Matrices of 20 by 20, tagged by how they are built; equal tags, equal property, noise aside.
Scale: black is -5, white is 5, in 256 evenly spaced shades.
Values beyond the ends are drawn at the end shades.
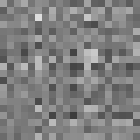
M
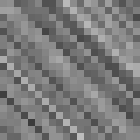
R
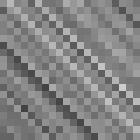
R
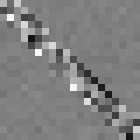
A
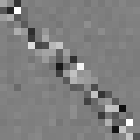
A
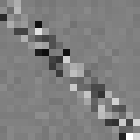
A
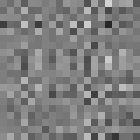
M
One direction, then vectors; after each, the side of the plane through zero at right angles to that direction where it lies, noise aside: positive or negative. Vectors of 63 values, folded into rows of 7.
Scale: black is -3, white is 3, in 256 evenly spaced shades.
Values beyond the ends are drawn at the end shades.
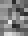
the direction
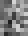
negative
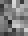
negative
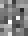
positive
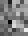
negative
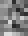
positive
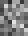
negative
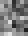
positive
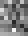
positive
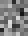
positive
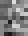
negative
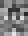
positive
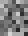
positive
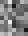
positive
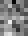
positive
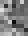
positive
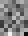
positive
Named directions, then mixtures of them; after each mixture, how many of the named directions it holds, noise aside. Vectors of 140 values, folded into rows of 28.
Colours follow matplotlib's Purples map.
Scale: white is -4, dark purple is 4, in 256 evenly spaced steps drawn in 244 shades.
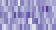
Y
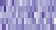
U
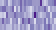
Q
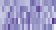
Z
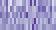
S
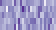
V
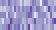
two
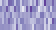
three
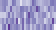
two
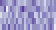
three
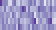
three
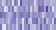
three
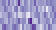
one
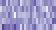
three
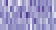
three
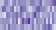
two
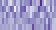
three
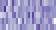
three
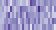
two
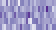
one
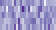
one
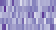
one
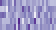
two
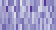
three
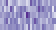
three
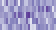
two
